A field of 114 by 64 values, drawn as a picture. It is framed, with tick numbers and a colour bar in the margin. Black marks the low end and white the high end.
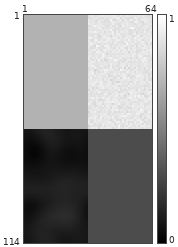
The table splits into 2 rows of 2 panels. Panel 1,1: high, flat. Panel 1,2: very high, fine-grained, faint in contrast. Panel 2,1: very low, smooth, faint in contrast. Panel 2,2: low, flat.
